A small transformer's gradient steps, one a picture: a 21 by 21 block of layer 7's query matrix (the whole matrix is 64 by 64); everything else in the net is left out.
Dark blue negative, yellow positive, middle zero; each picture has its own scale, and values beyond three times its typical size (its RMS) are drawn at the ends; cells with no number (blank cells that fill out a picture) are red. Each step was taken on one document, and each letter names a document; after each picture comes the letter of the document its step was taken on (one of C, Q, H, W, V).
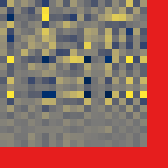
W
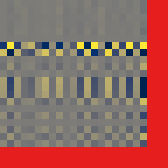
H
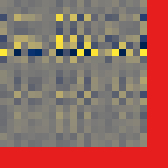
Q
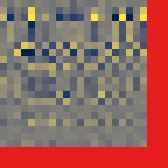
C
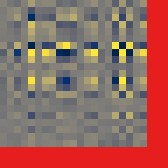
C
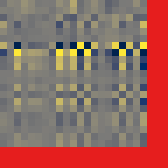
Q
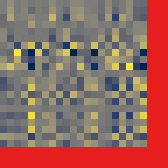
C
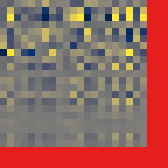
W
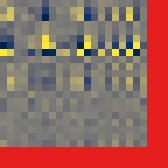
W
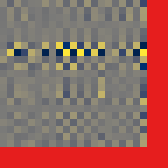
H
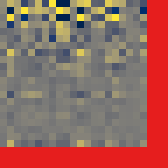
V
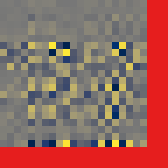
C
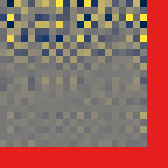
H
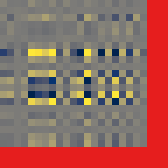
W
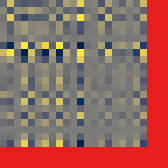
V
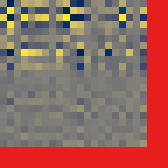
V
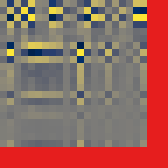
V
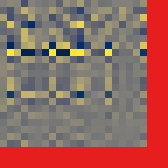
V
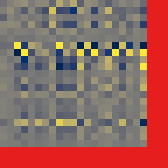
Q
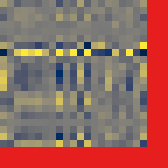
Q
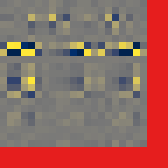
C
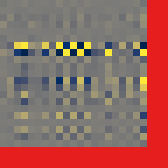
H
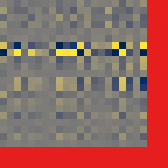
Q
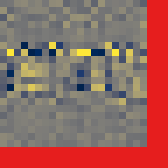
V
